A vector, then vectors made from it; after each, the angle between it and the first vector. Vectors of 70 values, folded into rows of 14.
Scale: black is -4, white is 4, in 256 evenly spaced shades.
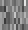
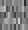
nearly opposite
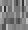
partly aligned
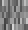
partly aligned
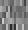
partly opposed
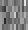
nearly parallel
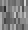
nearly parallel
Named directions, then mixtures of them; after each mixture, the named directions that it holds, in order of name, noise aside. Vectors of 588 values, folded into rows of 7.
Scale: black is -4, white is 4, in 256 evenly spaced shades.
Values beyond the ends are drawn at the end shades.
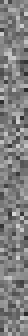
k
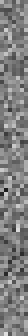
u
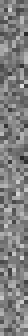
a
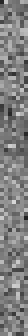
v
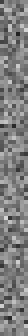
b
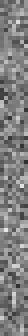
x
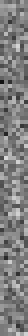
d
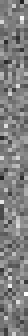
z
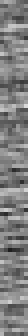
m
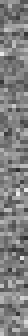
a, m, u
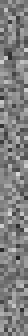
b, k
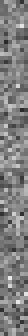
k, m, z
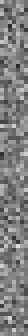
b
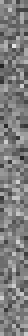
a, d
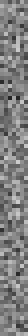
d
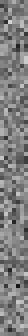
a, d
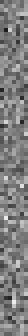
b, x
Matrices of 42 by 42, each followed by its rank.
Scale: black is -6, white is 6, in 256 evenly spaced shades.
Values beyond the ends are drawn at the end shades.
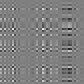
one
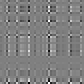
one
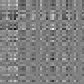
two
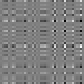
one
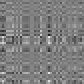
two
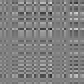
one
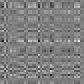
two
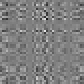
two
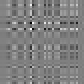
one
